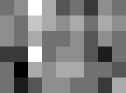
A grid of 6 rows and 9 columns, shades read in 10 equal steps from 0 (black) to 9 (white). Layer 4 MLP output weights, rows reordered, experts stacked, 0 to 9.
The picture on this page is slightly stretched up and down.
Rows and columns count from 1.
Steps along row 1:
up up down down up down up down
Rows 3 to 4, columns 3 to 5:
6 4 4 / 9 4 5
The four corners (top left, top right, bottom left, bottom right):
4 4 4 6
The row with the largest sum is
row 2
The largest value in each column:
5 5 9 6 6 6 4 6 6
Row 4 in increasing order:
1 2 2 3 4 4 5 5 9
